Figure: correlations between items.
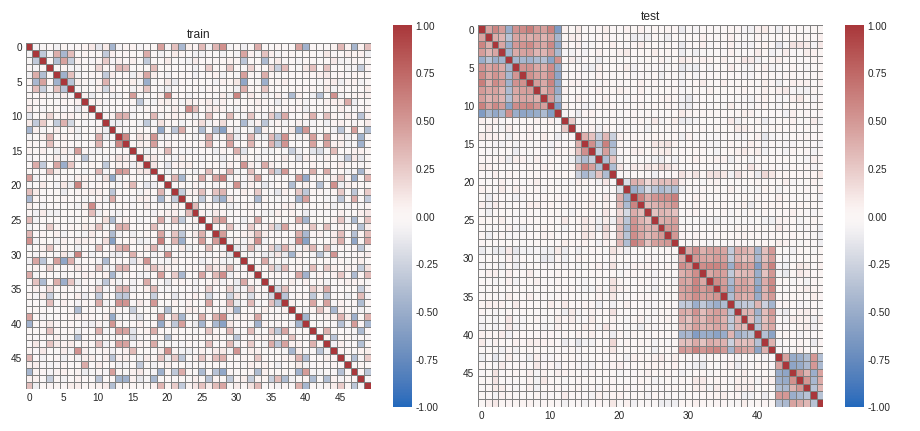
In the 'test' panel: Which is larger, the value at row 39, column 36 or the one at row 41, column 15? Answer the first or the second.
the second
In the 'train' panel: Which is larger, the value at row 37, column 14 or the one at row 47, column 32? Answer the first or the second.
the first
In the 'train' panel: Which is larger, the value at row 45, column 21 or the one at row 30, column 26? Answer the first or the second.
the first
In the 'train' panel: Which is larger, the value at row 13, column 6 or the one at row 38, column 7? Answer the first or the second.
the first
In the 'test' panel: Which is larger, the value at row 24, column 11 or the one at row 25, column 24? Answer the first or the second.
the second
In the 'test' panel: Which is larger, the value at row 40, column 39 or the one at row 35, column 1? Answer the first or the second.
the second
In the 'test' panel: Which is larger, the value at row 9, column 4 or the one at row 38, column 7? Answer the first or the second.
the second
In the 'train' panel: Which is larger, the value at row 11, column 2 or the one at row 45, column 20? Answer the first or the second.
the first
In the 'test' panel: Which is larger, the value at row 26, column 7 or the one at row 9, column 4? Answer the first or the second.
the first
